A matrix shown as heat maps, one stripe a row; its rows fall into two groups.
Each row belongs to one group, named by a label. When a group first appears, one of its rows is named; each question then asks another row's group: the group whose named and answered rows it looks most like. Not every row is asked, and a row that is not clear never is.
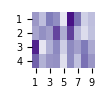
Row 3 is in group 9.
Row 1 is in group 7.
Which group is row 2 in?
7
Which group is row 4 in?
9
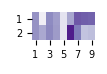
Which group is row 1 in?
9
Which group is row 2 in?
7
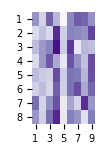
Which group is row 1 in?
9
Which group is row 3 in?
7
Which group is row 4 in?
7
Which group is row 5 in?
7
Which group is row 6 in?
7
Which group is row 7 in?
9
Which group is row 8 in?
7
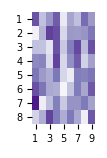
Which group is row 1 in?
9
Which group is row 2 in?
7
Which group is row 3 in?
7
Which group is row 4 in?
7
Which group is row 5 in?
9
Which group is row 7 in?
9
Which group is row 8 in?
7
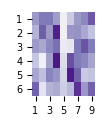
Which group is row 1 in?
9
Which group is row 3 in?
9
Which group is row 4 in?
7
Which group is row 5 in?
7
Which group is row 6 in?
9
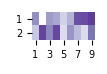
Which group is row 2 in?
7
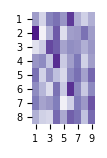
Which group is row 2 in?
9
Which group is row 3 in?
7
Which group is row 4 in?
7
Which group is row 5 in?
9
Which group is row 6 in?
7
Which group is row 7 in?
9
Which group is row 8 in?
7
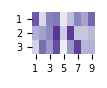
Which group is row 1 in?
9
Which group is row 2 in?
7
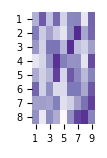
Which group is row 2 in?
9
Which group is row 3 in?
7
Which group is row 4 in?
7
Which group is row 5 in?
7
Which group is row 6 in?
9
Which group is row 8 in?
9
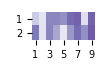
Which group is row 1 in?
7
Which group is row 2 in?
9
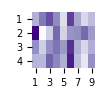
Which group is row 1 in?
7
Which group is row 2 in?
9
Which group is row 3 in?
7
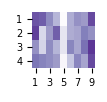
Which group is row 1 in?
9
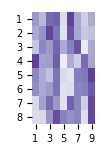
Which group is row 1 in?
7
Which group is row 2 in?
7
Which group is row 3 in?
7
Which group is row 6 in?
9
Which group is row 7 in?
7
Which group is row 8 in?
7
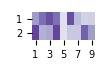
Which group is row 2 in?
9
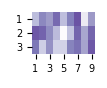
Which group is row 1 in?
7
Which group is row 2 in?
9
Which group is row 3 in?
9
